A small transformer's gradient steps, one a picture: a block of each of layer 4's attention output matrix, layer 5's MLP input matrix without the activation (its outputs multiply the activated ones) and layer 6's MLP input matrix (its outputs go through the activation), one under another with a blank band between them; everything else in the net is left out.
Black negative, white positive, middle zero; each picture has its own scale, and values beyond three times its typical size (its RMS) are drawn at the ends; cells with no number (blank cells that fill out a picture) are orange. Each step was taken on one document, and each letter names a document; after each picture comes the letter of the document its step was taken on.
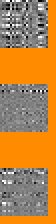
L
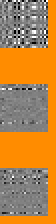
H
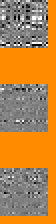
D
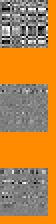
L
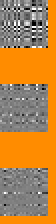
H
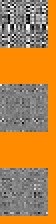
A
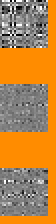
L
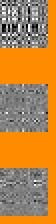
A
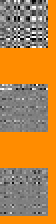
H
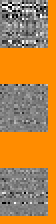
A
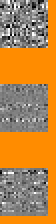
L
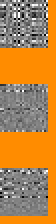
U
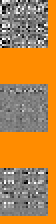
L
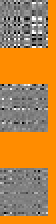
H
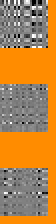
H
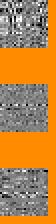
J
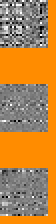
J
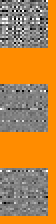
U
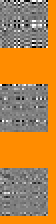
H
